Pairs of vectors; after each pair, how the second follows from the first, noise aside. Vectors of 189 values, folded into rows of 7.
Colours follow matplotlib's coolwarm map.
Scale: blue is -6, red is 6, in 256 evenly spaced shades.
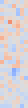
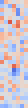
scaled up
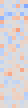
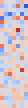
scaled up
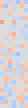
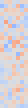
shuffled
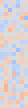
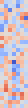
scaled up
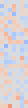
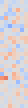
shuffled
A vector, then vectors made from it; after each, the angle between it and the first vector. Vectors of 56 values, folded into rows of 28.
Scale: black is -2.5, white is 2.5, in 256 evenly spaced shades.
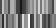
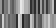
nearly opposite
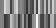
orthogonal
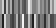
partly aligned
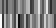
orthogonal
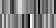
nearly opposite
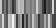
partly opposed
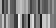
nearly opposite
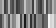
orthogonal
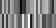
nearly parallel
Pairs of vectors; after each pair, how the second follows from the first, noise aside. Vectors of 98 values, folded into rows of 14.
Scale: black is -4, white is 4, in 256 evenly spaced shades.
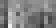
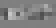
partly zeroed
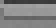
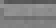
shrunk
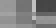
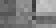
negated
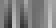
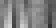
negated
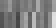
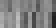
negated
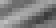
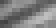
negated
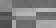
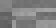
shrunk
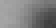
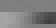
partly zeroed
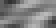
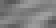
shrunk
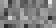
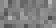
shrunk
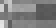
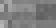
shrunk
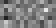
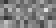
copied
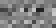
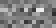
negated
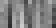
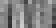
copied
